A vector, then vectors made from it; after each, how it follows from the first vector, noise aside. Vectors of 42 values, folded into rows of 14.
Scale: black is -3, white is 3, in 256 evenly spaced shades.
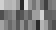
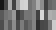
sign-scrambled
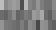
shrunk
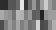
negated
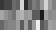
negated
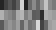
negated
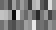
wrapped around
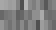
shrunk
